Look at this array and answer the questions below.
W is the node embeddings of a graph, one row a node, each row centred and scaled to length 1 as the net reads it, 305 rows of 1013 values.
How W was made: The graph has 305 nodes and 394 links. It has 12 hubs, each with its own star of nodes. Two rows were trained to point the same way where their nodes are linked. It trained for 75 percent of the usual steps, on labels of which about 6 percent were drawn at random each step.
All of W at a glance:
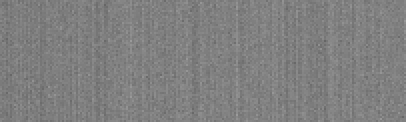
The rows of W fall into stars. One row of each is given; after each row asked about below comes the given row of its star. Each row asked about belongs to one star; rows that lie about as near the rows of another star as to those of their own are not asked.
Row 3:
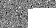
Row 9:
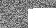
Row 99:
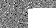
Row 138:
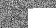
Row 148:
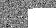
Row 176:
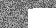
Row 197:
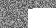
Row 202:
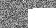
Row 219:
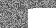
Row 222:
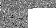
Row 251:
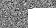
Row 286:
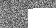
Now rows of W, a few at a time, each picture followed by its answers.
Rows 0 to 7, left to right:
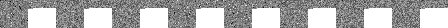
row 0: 286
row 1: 3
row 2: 9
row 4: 202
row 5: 197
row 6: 202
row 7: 99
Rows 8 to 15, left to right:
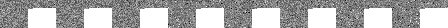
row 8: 202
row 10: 286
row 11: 197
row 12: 251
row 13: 202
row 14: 222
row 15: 99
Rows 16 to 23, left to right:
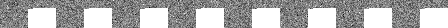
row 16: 176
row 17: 148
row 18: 176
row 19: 251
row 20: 286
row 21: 9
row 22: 99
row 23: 219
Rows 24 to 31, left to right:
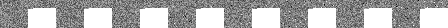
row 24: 148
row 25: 138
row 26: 99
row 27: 219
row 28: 197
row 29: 138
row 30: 99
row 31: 138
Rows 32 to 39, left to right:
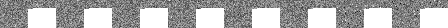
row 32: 286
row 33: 9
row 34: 176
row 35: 176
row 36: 99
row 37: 148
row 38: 9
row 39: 3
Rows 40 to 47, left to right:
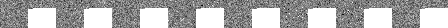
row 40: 197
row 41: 251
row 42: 138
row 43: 138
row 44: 3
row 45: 3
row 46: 99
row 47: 219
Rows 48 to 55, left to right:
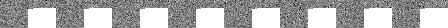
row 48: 286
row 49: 286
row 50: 3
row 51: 138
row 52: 219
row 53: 286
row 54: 138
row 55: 99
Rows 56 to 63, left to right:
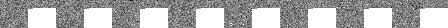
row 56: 202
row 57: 251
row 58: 197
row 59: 99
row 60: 219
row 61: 138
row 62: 176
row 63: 286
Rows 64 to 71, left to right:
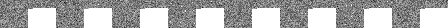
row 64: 3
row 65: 286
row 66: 99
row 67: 222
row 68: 99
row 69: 202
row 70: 219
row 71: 99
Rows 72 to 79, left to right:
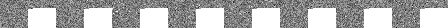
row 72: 9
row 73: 219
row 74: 222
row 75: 99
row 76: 251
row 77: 286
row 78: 219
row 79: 286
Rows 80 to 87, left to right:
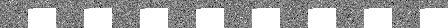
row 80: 251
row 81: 219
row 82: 219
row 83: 176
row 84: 286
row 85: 202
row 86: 222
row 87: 219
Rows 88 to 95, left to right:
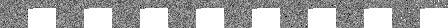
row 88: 9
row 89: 3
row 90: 148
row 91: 251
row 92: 9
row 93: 9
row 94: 286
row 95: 138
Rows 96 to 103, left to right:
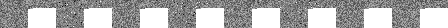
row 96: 148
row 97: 148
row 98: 197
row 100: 222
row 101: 99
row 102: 286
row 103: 222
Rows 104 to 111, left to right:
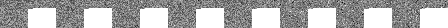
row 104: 197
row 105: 176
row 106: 138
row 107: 176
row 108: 286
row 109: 251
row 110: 3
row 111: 251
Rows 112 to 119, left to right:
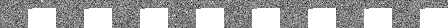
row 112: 251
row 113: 251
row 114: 251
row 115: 148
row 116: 138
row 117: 176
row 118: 222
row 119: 3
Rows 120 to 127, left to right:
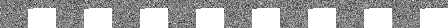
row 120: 99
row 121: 176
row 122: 219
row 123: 219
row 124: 9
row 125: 222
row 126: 176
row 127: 9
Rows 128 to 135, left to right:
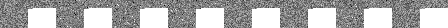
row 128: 251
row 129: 148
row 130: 202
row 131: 222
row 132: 148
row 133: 176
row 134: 286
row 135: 99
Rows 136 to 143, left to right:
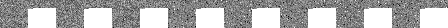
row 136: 222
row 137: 176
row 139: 3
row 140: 219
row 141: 148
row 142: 138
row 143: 197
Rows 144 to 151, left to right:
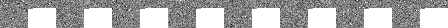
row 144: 202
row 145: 9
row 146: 222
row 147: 138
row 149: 251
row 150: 99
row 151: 202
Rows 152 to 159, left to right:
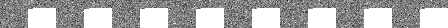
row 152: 3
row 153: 219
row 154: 176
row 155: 219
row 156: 138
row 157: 202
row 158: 99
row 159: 202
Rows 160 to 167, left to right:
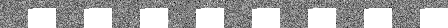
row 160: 176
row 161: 286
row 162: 251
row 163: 3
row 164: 3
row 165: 138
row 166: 176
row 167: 138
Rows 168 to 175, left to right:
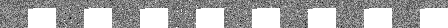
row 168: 222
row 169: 202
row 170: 9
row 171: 202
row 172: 222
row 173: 219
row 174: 286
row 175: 99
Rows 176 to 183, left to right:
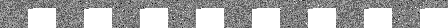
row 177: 9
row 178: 148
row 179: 222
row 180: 138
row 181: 99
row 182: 176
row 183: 99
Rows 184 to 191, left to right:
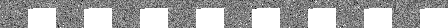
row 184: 251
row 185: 138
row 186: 176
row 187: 197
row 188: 197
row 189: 176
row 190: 3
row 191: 99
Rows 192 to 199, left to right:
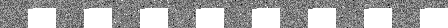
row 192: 286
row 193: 219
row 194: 3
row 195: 222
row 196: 219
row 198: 176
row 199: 148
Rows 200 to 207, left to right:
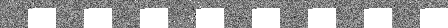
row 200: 251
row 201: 251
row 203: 9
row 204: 138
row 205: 202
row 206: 9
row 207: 9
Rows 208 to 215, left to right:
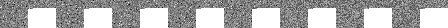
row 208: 176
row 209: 286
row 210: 219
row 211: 286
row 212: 176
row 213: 222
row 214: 222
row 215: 251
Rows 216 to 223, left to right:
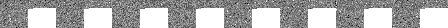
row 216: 197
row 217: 286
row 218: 222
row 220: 197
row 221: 176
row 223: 286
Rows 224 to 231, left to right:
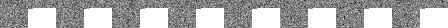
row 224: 148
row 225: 219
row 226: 251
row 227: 222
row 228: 3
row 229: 138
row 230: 148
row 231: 222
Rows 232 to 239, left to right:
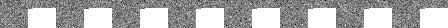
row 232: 148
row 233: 176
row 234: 176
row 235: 222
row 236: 197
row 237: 197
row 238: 251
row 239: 3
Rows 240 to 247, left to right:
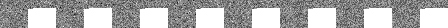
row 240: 251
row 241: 148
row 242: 197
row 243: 251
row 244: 251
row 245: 99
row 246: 138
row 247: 9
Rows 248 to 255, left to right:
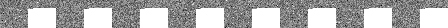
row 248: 9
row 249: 3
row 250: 286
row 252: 138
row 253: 176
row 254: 219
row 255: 286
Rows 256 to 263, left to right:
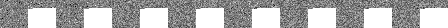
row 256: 99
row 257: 286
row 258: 219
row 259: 219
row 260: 251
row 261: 176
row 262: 197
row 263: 197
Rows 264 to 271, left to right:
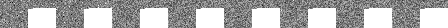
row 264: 3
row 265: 99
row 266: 138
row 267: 9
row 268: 219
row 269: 202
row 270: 251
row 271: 202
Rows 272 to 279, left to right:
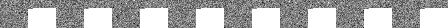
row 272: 251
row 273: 202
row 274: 99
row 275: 222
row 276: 3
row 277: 251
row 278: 176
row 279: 286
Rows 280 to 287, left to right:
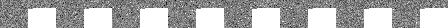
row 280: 148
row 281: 176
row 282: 9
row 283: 202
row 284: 9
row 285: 202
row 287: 202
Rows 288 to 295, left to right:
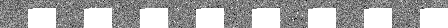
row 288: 176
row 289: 251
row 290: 286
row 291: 9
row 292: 176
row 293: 138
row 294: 197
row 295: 251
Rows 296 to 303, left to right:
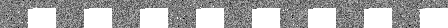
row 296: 148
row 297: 9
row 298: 99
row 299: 138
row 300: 197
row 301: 222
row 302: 251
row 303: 219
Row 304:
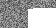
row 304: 9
